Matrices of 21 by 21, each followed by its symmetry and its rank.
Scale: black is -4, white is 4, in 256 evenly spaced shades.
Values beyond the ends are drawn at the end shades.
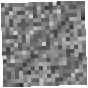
symmetric, full rank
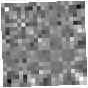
symmetric, rank three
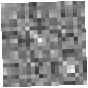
symmetric, rank three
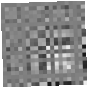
symmetric, rank two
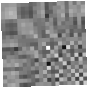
symmetric, rank three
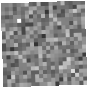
symmetric, full rank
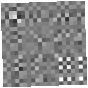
symmetric, rank three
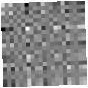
symmetric, rank two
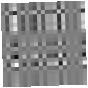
neither, rank one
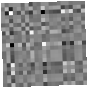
symmetric, rank two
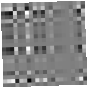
neither, rank one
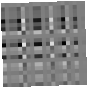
neither, rank one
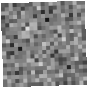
symmetric, full rank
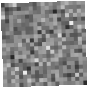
symmetric, full rank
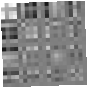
symmetric, rank two
